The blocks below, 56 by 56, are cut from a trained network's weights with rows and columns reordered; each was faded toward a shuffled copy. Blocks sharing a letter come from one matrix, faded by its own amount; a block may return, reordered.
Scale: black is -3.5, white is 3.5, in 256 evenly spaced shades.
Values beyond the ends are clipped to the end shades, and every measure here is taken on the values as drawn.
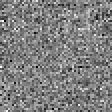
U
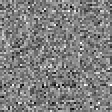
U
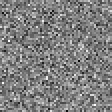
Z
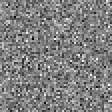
Z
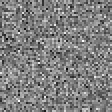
Z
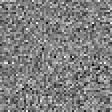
U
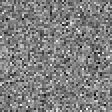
Z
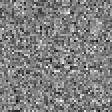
U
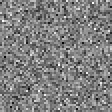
Z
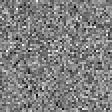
U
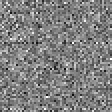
U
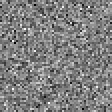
Z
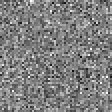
U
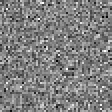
U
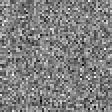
Z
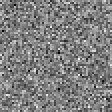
Z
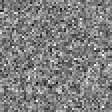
Z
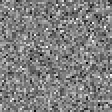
Z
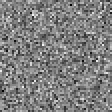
Z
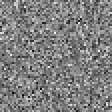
Z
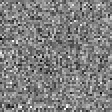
U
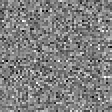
U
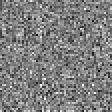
U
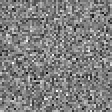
U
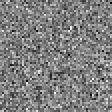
Z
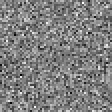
Z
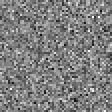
Z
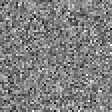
Z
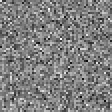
Z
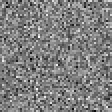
U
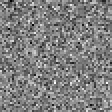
Z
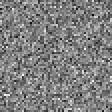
Z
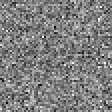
Z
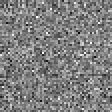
U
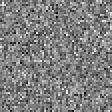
Z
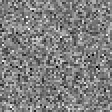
Z
